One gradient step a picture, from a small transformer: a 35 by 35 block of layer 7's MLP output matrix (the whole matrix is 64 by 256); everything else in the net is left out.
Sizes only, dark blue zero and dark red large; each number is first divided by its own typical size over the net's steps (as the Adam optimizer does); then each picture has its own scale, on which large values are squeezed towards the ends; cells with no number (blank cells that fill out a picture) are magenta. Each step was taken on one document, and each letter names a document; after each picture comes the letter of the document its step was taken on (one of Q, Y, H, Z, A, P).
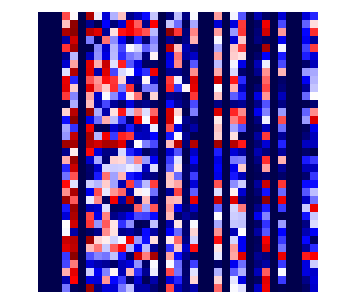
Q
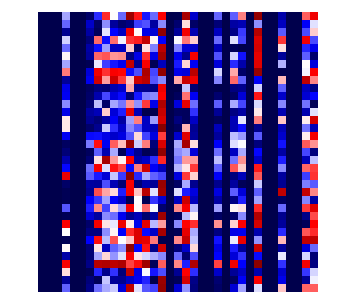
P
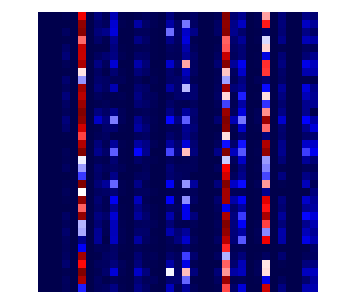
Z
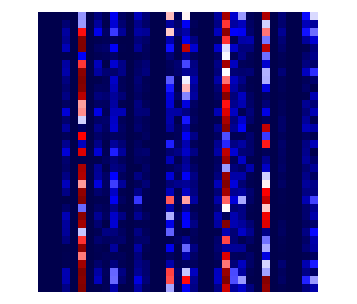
Z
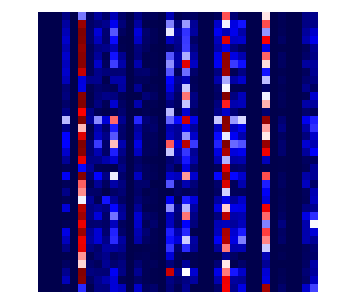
Z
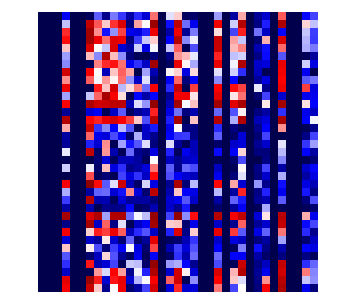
Q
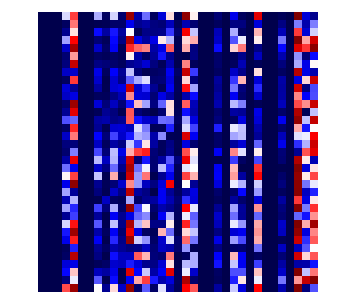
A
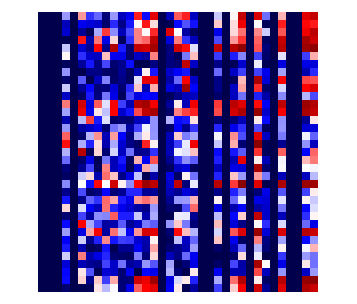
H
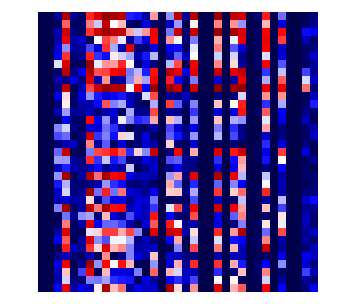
Q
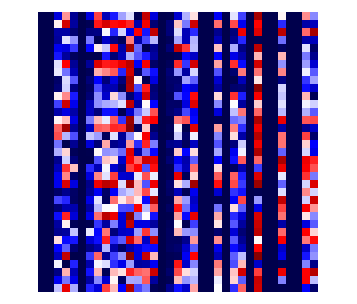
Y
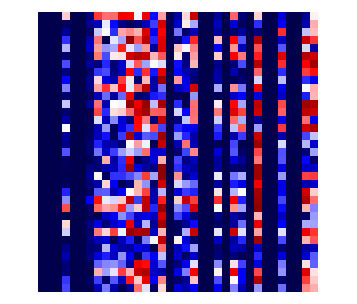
P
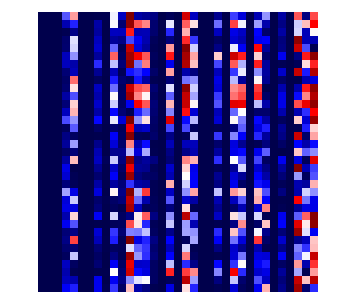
A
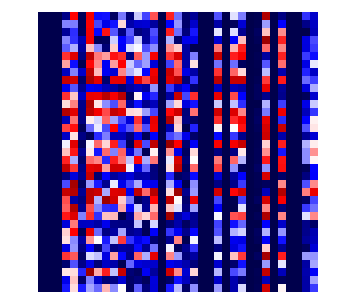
Q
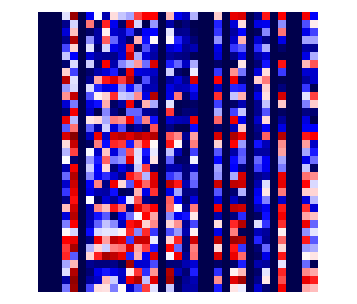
Y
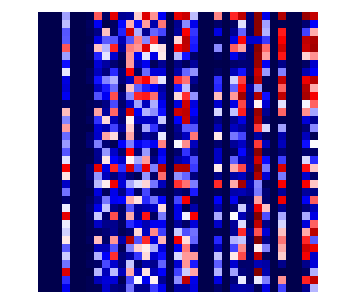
H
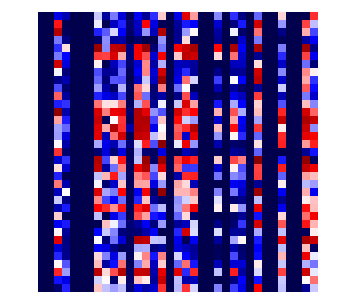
P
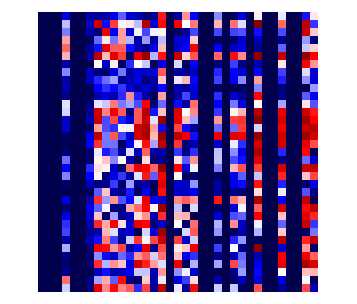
P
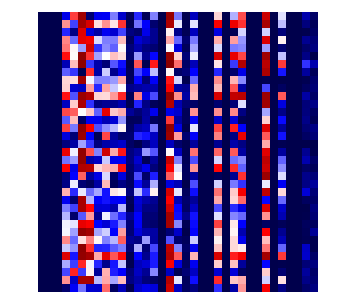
Q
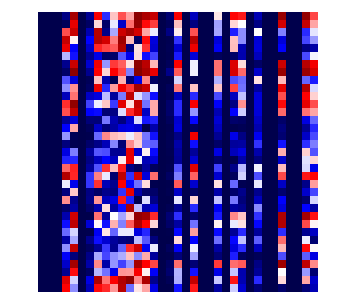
P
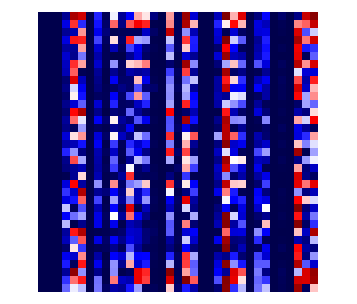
A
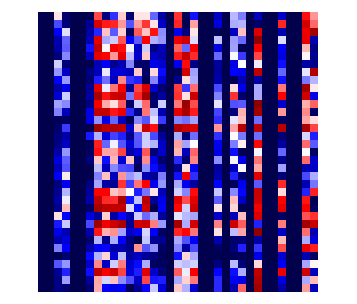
P
